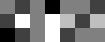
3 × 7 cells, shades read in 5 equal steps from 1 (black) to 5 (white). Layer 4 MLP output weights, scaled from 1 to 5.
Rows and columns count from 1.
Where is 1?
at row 1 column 4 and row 3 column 1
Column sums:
6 9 9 11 9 8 9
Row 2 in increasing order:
2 2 3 4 4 5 5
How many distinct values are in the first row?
3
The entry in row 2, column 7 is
4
